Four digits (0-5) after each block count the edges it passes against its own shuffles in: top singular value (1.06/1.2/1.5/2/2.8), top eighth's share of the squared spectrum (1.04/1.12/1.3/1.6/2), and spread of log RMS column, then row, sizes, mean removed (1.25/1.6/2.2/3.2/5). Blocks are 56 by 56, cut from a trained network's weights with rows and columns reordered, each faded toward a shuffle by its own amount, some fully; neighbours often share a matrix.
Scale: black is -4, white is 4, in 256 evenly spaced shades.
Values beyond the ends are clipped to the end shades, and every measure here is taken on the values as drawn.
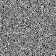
1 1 0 0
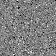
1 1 0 0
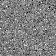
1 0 0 0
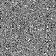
2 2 1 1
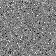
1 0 0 0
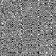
3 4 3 2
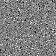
0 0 0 0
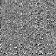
3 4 2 2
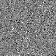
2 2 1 1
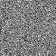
2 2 0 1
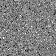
0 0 0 0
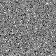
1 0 0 0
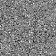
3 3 1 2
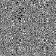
3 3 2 2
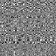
4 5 2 3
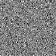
2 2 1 1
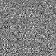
3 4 1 2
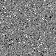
0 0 0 0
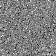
0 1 0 0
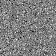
0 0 0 0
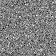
0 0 0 0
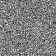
0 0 0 0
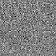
3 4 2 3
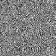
3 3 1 1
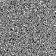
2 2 0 0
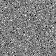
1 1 0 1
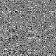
3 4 2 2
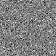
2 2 0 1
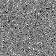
0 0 0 0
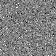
0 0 0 0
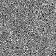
2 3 1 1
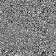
3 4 2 2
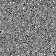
0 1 0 0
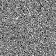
1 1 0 0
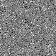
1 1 0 0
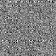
3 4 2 2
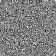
2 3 1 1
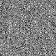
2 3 1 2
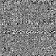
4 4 2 3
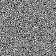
2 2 0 1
